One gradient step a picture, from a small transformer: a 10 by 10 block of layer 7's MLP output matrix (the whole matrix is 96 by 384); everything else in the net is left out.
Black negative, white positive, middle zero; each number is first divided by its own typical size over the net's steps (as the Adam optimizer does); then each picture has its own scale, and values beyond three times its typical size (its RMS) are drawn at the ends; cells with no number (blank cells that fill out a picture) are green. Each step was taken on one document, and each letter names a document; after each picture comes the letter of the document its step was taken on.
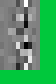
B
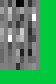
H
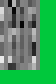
H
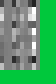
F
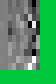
B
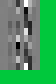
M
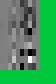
B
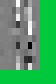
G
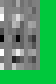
F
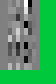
M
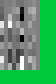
B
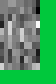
B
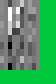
H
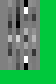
M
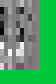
H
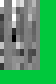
F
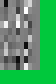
G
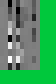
H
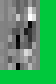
G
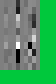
M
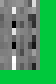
F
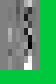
M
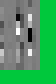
G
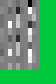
M
